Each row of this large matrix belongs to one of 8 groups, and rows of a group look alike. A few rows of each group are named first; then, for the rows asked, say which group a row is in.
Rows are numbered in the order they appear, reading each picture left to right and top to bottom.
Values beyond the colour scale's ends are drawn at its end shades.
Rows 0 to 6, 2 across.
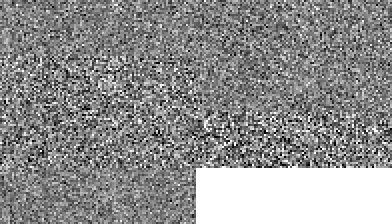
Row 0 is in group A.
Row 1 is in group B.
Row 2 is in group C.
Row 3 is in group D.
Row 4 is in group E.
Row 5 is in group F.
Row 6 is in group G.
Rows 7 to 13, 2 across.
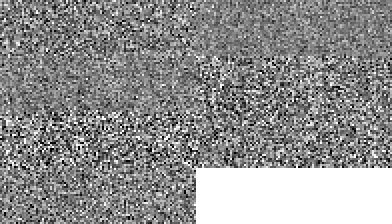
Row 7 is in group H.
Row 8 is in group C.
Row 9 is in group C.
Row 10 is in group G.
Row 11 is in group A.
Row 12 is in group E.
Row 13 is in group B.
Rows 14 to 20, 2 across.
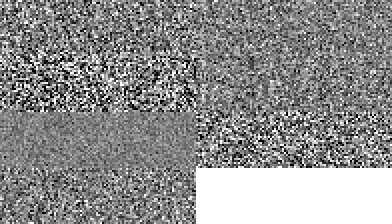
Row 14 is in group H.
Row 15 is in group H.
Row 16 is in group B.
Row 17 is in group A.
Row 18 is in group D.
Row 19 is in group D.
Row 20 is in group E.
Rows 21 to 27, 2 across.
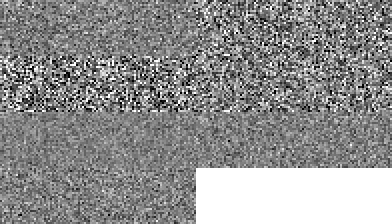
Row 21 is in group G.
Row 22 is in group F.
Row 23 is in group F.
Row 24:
F
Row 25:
G
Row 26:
E
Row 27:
C
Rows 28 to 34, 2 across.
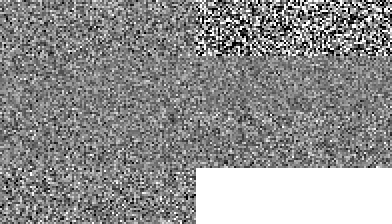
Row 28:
B
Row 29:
B
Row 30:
H
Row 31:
D
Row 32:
H
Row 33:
G
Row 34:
H
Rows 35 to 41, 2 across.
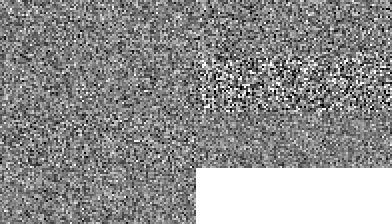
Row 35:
F
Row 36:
H
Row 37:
A
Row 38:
A
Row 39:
E
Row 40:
C
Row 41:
C
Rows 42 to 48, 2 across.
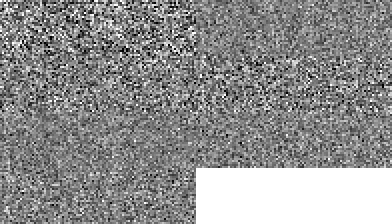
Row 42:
C
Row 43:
A
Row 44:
E
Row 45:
H
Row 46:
G
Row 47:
B
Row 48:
A
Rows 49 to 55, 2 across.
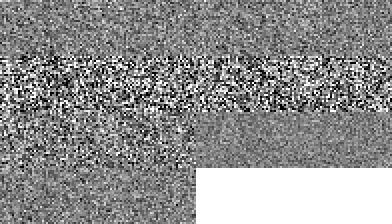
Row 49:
B
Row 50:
C
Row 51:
A
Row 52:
C
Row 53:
F
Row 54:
D
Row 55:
G
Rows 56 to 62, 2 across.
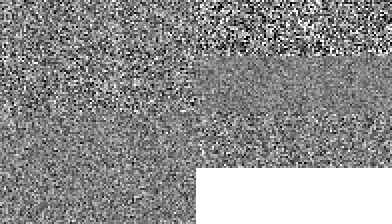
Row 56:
D
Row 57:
C
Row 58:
G
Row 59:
D
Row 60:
F
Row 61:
A
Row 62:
H
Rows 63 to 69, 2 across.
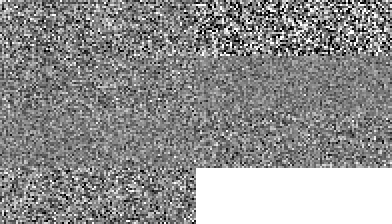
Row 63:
C
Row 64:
E
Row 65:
G
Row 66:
H
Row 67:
B
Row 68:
H
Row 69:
D
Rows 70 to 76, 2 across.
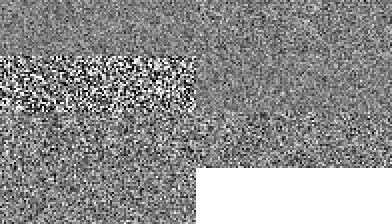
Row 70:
D
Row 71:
C
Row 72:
B
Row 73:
E
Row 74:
A
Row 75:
D
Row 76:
H
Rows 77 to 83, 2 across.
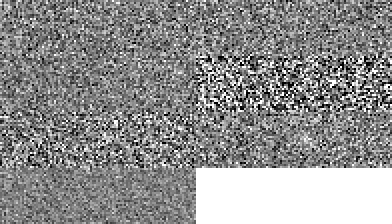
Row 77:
H
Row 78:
H
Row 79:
E
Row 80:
A
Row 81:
E
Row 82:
C
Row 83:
D
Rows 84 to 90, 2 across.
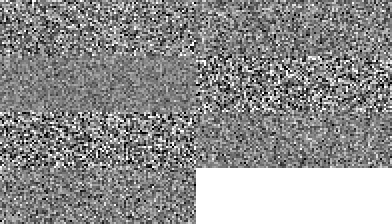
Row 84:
G
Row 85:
A
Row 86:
H
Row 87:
H
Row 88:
B
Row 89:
C
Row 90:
B
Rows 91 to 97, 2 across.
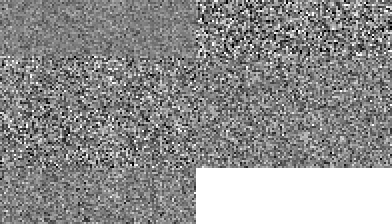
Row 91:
C
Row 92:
H
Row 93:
C
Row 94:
B
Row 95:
F
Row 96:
C
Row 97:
C
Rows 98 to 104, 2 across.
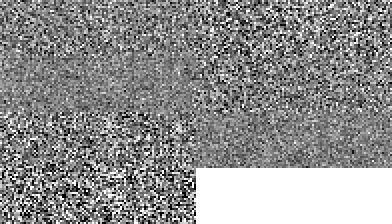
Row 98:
B
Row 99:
B
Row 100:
C
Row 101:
H
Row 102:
F
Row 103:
D
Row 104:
C
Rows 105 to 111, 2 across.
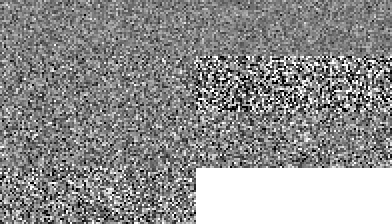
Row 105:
D
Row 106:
A
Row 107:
E
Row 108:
B
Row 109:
H
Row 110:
C
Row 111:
C
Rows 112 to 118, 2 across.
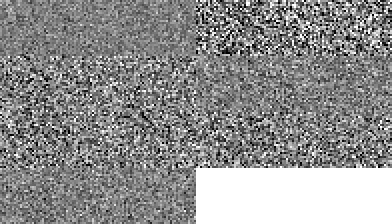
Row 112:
F
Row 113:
B
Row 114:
B
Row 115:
F
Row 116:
F
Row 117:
H
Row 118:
B
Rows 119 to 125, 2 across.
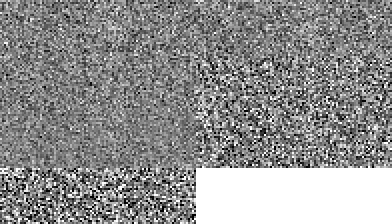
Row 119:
C
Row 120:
G
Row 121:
B
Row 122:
H
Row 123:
C
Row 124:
F
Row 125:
G
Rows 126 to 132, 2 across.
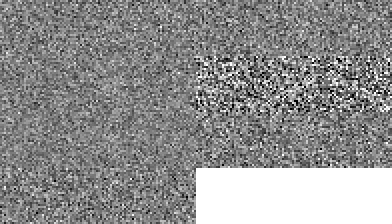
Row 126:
E
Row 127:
B
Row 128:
G
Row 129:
D
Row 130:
D
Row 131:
F
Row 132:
H
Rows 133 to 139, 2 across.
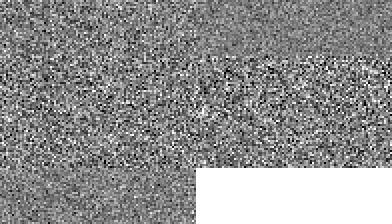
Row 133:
B
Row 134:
H
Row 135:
B
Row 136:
E
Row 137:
D
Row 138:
G
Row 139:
G
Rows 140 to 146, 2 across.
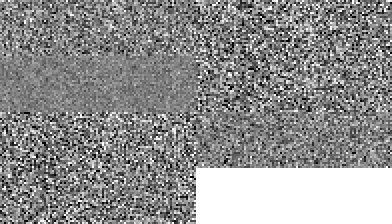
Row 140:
C
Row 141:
G
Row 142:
G
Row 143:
D
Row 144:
B
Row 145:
E
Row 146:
H
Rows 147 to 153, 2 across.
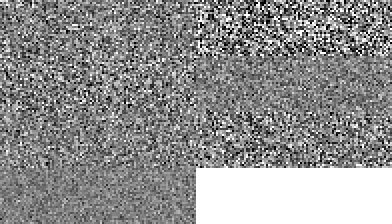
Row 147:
G
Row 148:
D
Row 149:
B
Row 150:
H
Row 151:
A
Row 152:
H
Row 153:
E
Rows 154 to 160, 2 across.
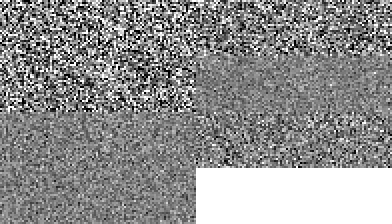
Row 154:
B
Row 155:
G
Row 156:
F
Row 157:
G
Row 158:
B
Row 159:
E
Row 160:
H
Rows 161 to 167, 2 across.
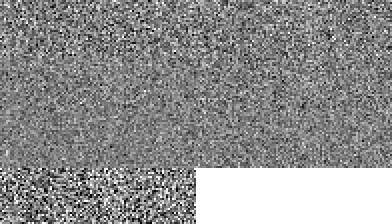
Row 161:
H
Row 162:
G
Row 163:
B
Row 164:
C
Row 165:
A
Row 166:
B
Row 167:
B
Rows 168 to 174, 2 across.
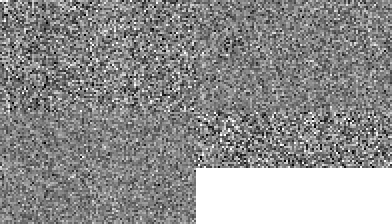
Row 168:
G
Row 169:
E
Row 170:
G
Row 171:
A
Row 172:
B
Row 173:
D
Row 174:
G
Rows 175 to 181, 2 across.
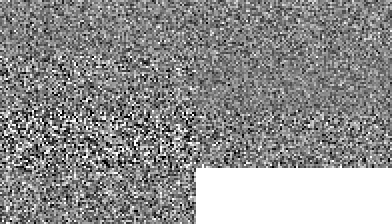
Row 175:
B
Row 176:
B
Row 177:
F
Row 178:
E
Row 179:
F
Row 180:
E
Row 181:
A
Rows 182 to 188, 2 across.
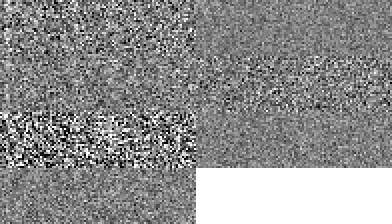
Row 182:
A
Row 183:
F
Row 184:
A
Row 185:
E
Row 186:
F
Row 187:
B
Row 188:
D
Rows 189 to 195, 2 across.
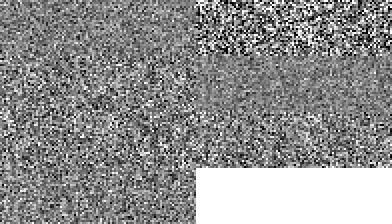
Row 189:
E
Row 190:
G
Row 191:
D
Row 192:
A
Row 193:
F
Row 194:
C
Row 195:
A
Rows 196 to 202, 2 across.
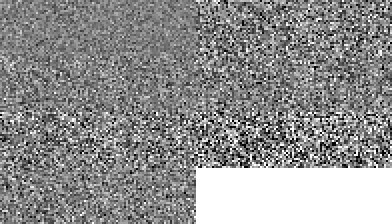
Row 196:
H
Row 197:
G
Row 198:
F
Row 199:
F
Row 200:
G
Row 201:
B
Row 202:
B
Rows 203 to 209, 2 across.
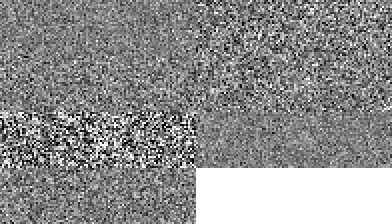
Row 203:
F
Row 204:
E
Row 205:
B
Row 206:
D
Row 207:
G
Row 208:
C
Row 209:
H
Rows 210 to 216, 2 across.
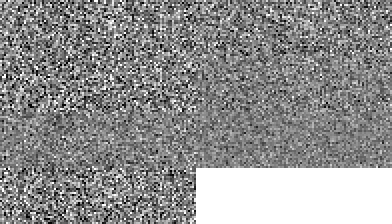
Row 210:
C
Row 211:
C
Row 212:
H
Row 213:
B
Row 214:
D
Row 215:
H
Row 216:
C
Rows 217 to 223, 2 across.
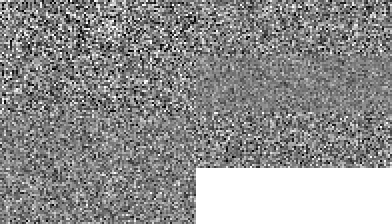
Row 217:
C
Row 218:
A
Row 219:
D
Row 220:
F
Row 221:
B
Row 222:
H
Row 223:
A
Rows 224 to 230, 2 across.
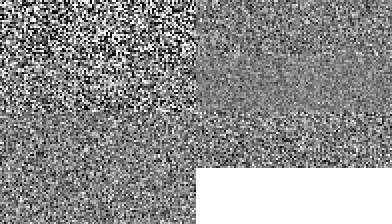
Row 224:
D
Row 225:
H
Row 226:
C
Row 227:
B
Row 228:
E
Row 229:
B
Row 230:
H
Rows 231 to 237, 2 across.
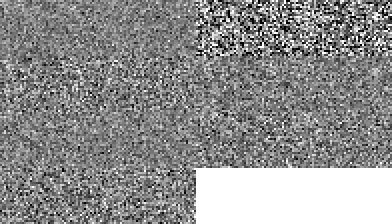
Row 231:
G
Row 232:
F
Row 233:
A
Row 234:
F
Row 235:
H
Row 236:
G
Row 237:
B
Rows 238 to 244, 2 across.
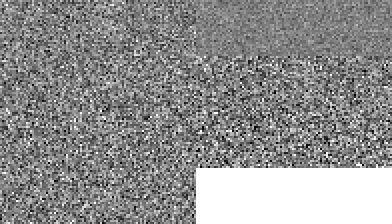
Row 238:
C
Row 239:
A
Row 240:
E
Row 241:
F
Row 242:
F
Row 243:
H
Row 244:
E
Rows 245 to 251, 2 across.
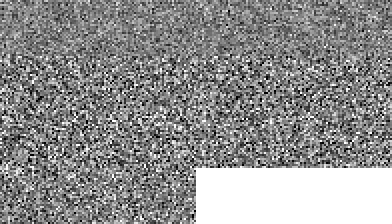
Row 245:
D
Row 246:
F
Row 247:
H
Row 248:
H
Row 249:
E
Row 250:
A
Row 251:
G
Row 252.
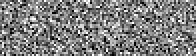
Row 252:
D
